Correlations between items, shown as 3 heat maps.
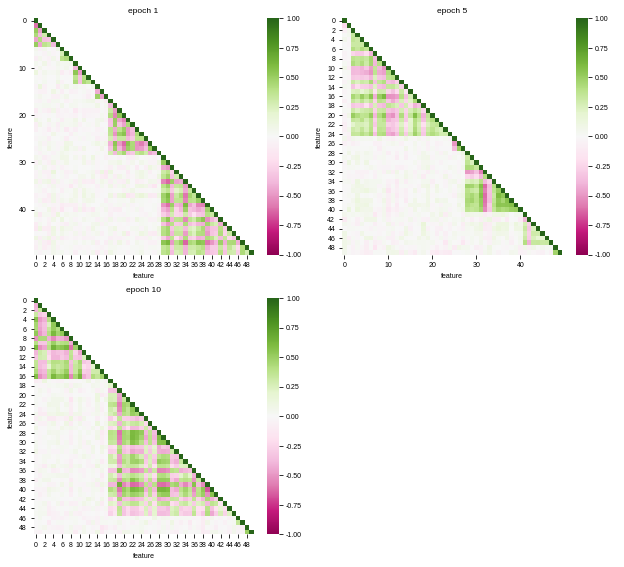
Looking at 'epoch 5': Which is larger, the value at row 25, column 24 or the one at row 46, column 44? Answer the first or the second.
the second
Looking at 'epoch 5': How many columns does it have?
50
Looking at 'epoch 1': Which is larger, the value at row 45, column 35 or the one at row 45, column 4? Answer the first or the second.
the first
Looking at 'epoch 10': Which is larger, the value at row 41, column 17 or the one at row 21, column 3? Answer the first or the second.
the first
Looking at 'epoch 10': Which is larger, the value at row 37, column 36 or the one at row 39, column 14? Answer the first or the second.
the second
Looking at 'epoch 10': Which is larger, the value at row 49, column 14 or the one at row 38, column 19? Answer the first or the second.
the first
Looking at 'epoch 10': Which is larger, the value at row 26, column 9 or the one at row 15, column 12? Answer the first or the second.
the first
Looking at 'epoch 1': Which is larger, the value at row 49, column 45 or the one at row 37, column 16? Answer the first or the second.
the first
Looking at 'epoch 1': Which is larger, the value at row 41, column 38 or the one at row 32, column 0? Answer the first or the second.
the second
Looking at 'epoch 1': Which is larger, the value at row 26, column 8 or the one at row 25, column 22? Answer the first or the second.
the first
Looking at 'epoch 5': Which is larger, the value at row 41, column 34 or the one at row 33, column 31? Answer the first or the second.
the first
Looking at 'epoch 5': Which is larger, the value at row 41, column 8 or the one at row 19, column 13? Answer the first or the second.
the second
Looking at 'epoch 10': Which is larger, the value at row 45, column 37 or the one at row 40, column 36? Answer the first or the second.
the first
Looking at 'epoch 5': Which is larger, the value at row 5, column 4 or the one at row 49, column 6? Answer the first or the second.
the first
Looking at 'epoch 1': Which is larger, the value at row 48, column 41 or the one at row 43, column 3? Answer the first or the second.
the second
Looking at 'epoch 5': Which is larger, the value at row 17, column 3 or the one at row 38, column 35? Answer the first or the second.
the second
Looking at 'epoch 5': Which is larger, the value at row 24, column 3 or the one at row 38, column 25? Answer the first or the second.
the first
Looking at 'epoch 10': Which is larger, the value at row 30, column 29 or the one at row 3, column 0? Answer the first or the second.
the first
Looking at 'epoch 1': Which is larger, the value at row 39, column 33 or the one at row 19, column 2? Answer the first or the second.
the second
